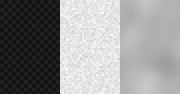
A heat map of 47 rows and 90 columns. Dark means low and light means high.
The table splits into one row of 3 panels. Panel 1,1: very low, checkered, faint in contrast. Panel 1,2: very high, fine-grained, faint in contrast. Panel 1,3: high, smooth, faint in contrast.
